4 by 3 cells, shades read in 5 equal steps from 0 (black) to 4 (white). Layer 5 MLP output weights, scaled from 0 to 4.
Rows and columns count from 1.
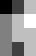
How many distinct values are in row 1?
3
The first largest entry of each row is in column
3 3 2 3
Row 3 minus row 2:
0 0 -1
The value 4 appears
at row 2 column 3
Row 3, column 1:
2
